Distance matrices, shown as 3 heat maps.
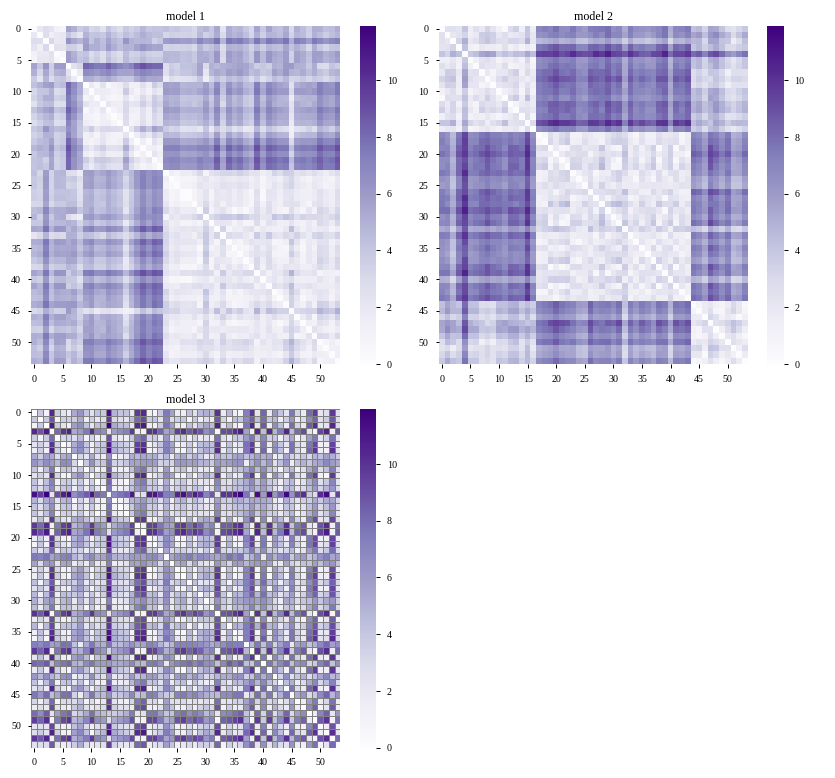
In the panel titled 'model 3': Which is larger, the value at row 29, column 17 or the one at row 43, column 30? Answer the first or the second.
the first
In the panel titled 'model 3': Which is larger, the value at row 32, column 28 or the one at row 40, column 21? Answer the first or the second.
the first
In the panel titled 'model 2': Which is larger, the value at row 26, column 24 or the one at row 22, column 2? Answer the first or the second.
the second
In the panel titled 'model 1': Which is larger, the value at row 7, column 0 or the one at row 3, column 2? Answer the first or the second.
the first
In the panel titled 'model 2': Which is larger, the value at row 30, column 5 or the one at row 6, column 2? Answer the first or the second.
the first
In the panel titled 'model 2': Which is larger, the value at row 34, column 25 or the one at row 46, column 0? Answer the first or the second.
the second
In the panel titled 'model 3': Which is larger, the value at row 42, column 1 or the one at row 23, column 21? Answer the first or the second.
the second
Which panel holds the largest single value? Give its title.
model 3
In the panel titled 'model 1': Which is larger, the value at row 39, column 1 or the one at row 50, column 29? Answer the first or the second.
the first
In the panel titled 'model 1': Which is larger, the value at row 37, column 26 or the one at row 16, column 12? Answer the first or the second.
the second
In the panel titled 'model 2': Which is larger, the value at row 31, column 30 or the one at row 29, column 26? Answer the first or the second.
the second
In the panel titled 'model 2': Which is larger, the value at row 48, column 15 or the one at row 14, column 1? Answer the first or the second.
the first
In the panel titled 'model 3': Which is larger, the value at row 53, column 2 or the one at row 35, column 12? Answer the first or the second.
the second
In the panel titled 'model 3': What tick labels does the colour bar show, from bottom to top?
0, 2, 4, 6, 8, 10
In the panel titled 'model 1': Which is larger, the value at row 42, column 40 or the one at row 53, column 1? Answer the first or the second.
the second
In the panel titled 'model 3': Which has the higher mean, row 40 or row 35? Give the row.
40
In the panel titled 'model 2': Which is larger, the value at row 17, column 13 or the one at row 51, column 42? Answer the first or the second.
the first
